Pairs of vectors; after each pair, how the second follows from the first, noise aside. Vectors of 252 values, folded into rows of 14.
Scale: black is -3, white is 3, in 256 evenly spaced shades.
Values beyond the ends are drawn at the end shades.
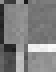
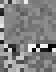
sign-scrambled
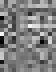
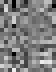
wrapped around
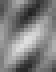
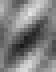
negated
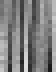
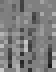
partly zeroed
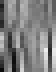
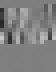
partly zeroed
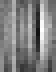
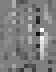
partly zeroed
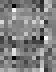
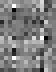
negated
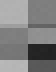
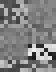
sign-scrambled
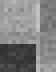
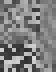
sign-scrambled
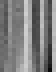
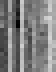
wrapped around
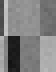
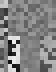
sign-scrambled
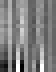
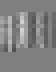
partly zeroed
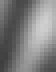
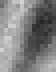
negated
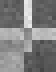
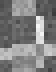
wrapped around
